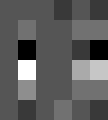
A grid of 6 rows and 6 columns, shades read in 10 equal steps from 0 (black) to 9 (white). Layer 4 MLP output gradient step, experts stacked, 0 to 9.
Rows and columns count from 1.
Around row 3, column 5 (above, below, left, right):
4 6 3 0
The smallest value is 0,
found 2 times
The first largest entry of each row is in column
1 2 1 2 2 4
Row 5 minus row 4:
0 -4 0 0 -2 -3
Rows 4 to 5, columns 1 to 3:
3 9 3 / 3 5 3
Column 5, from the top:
3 4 2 6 4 3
